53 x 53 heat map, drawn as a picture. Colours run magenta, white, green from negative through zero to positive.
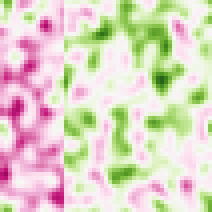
Seam: vertical, 30% of the way across, the right part higher. Average level on the scale: 50%. Stripes: none. Ninth with the lowest average: bottom left. Lone odd cells: none.
